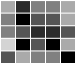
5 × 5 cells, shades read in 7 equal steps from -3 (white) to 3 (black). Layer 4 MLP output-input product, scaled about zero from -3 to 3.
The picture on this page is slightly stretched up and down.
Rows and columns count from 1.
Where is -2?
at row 4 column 1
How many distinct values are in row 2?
4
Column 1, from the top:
-1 0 0 -2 1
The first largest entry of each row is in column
2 2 3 2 5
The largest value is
3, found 4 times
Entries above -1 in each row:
3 4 5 3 4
